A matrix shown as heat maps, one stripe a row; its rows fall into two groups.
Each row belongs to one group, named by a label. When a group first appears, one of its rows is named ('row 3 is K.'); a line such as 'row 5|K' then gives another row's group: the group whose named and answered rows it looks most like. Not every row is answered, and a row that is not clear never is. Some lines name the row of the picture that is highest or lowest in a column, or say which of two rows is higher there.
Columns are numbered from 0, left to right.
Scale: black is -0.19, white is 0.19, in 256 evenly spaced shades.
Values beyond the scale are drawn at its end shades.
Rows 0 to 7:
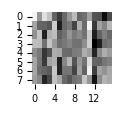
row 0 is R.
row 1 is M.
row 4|M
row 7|M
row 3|R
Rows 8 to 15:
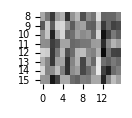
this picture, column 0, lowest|9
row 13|R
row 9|R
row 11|M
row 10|R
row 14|R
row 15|M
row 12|R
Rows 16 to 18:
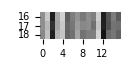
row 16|R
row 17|R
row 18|R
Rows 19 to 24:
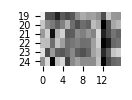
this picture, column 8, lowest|23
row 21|R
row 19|M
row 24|R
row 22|R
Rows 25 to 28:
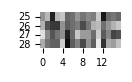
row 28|M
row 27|R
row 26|M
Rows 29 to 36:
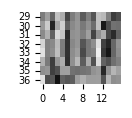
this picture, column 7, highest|34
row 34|R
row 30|R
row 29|R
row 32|R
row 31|R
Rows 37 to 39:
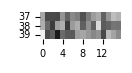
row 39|M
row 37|M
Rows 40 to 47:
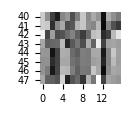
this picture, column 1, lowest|42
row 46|M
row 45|M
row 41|R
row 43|M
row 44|M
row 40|M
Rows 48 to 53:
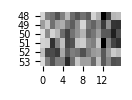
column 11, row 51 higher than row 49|Yes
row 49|R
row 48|M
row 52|M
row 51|R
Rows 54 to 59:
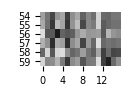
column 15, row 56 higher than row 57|Yes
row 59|R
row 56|M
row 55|R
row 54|R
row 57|R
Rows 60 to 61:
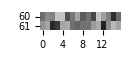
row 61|M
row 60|R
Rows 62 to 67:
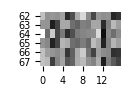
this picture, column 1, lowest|64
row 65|M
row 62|R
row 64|M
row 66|R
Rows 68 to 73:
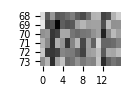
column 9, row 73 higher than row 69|No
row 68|M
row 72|M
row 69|M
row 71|R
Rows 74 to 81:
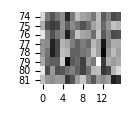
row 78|M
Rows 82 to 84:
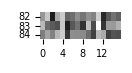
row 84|R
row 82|R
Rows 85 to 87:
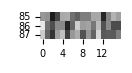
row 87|R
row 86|R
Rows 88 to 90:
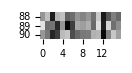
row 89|M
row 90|M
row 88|R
